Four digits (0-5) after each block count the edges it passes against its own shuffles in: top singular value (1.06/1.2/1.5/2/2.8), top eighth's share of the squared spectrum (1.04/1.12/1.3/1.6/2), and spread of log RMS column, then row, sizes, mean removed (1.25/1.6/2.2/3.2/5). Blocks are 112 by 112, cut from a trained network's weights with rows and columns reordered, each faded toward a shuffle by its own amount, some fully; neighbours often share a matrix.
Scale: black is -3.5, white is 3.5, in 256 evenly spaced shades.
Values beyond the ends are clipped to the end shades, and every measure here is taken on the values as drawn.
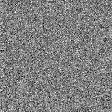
3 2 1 1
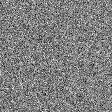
0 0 0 0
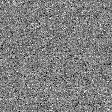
1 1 0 0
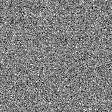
1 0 0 0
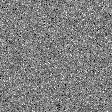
0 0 0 0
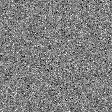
0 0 0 0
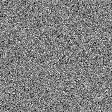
0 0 0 0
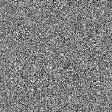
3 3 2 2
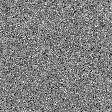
0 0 0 0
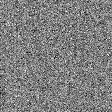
1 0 0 0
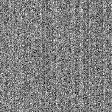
3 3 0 2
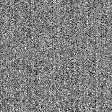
2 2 0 1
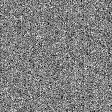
1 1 0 0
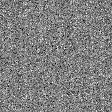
1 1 0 0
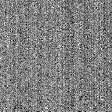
3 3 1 2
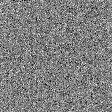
1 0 0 0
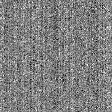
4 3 1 2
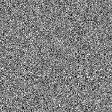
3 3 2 1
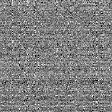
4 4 3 2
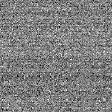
3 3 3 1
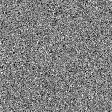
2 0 0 0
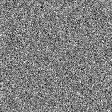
2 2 0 0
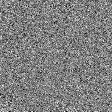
2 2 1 1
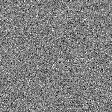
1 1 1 0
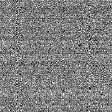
3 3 3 1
